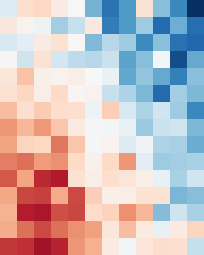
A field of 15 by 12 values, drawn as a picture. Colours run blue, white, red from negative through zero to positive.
Neither half mirrors the other. There are no regular stripes. The bottom left is the ninth with the highest average. Values rise toward the bottom left. The ninth with the lowest average is the top right.
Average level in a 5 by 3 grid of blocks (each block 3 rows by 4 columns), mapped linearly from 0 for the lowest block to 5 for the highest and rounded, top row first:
2 1 0 | 3 2 0 | 4 2 1 | 5 3 2 | 5 4 2
